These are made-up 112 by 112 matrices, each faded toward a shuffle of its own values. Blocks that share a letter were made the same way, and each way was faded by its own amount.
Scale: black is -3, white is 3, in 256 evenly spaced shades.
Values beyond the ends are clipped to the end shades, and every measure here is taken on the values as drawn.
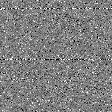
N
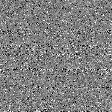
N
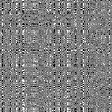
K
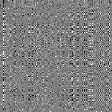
K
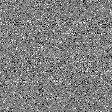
N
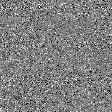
N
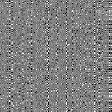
K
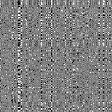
K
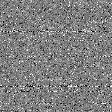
N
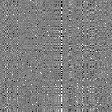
K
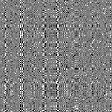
K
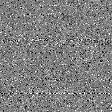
N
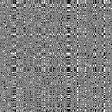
K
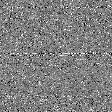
N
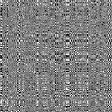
K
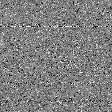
N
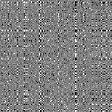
K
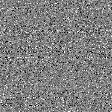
N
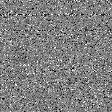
N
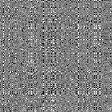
K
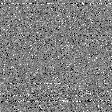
N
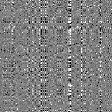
K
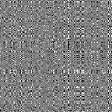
K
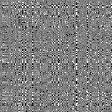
K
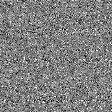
N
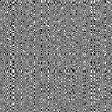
K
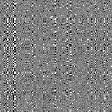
K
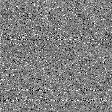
N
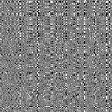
K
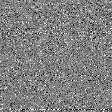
N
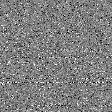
N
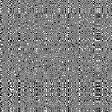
K
